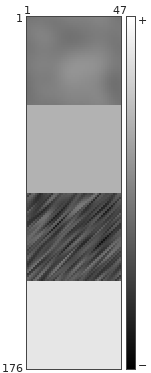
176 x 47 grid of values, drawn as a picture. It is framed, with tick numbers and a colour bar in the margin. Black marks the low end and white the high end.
It is made of 4 by 1 panels. Panel 1,1: middling, smooth, faint in contrast. Panel 2,1: high, flat. Panel 3,1: low, slanting up to the right. Panel 4,1: very high, flat.
